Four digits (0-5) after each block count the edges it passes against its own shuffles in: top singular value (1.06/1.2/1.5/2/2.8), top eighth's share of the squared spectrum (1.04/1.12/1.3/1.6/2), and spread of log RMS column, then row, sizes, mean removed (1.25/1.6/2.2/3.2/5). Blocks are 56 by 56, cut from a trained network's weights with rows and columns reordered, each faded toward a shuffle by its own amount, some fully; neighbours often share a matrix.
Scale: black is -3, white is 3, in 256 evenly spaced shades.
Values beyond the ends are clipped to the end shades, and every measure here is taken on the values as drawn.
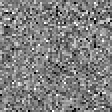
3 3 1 1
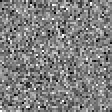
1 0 0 0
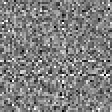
3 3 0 2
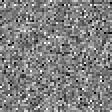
0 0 0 0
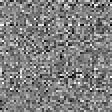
4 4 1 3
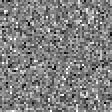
0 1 0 0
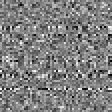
4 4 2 3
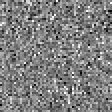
2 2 0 0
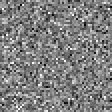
1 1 0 0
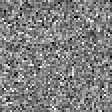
0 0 0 0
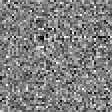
3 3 1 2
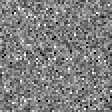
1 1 0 0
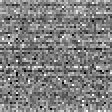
3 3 1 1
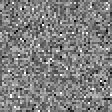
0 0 0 0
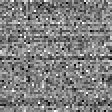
3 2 0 1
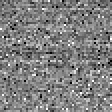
2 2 0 0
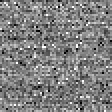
2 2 1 0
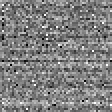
3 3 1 1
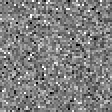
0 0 0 0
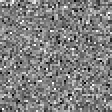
0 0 0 0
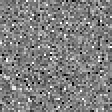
0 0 0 0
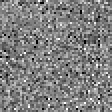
2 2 0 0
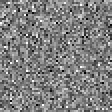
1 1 0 0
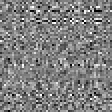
4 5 2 3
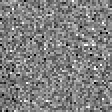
1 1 0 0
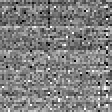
3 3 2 0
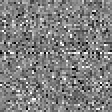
3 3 0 2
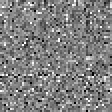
3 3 0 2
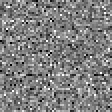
3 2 0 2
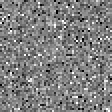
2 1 0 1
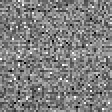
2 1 0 0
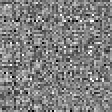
3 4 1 2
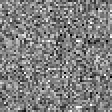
3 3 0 1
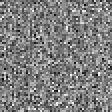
2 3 0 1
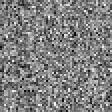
2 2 0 0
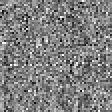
2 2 0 1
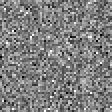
0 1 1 0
